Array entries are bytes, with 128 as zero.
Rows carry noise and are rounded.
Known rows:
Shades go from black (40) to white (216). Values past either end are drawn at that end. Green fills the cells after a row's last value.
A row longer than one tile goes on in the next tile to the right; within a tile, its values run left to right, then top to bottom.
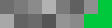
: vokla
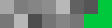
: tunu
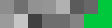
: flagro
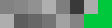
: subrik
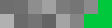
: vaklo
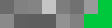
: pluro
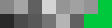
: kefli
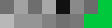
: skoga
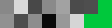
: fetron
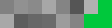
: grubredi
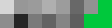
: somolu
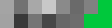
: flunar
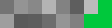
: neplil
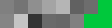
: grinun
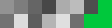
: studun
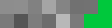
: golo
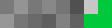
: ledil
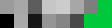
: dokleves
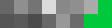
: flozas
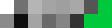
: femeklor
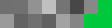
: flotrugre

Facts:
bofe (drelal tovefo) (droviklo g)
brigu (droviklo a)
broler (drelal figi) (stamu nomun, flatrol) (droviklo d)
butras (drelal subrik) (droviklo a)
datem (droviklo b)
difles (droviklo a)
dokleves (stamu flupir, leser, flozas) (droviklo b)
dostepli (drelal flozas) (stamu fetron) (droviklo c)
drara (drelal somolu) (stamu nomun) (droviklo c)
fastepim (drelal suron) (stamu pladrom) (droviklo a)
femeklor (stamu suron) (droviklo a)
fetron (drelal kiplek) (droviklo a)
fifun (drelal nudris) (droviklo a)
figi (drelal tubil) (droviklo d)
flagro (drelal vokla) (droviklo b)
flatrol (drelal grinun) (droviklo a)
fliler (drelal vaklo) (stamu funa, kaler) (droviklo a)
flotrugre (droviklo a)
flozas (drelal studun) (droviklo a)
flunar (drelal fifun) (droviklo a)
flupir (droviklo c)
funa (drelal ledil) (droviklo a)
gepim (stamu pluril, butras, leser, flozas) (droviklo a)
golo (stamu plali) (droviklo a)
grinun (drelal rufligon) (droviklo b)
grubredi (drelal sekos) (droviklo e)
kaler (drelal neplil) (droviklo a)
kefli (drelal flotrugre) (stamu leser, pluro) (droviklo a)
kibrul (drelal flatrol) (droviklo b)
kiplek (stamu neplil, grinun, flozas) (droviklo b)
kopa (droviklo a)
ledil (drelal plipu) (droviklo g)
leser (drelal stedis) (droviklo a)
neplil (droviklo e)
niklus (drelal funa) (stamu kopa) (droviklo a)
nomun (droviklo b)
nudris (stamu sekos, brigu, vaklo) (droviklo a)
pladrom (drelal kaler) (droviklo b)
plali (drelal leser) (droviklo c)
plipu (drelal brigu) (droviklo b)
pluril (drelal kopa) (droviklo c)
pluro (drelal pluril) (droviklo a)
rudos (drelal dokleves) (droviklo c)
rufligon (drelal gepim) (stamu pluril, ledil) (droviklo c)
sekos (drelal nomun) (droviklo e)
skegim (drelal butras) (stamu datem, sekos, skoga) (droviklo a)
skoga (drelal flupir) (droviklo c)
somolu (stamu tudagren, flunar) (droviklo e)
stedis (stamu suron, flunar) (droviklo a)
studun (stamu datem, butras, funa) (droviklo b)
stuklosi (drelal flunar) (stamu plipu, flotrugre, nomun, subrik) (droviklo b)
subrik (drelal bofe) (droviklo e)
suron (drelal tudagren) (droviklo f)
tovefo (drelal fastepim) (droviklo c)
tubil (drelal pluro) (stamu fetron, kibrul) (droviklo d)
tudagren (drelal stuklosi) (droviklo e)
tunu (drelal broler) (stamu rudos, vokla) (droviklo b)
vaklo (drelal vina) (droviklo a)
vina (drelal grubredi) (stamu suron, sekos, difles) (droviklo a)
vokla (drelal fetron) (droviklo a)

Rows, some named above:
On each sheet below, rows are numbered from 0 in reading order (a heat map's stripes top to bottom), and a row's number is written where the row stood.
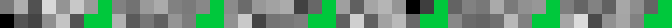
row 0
gepim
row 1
difles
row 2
plipu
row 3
nomun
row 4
butras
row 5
datem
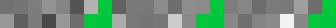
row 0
figi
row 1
funa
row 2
fliler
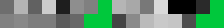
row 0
pluril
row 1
drara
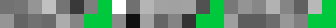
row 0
flatrol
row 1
femeklor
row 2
neplil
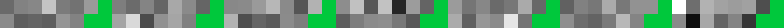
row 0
pluro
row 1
datem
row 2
tudagren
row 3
rufligon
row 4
nudris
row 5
butras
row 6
femeklor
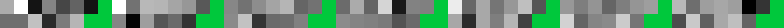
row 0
dostepli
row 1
stedis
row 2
grinun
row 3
flupir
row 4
vina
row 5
sekos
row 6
stuklosi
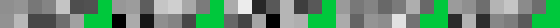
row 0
kibrul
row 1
dokleves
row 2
tubil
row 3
nudris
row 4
kiplek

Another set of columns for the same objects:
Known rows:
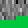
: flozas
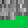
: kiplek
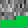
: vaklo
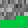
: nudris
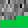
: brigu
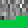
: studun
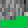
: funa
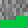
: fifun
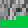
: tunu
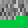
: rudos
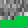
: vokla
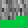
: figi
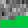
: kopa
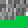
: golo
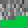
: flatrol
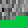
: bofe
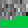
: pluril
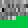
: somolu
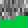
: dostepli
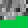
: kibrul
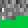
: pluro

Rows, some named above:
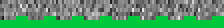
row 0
grinun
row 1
skegim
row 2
datem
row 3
kibrul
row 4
neplil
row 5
pluro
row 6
suron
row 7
pluro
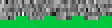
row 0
broler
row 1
flupir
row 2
fetron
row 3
sekos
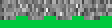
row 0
grinun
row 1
skoga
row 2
stuklosi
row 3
fetron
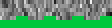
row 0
drara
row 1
plipu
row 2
flotrugre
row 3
flupir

